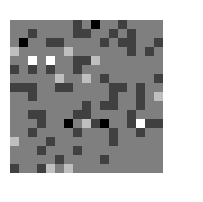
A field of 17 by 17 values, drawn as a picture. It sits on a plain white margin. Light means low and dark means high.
No regular stripes run through it. Neither half mirrors the other. No overall slope runs across the table. No single row or column stands out from its neighbours.
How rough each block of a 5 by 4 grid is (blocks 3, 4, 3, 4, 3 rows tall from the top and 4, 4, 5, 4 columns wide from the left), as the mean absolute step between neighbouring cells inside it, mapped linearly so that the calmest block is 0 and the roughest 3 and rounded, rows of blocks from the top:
2 1 3 1
2 3 1 1
1 1 1 2
1 2 2 3
1 2 1 0
